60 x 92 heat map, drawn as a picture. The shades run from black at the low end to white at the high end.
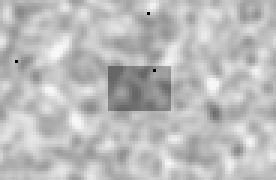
The ninth with the lowest average is the centre. There are no regular stripes. The field is mottled with small blotches. An odd patch, lower than its surroundings, sits in the centre. Values change most from cell to cell in the centre. There are three isolated cells, each far lower than the cells round it.
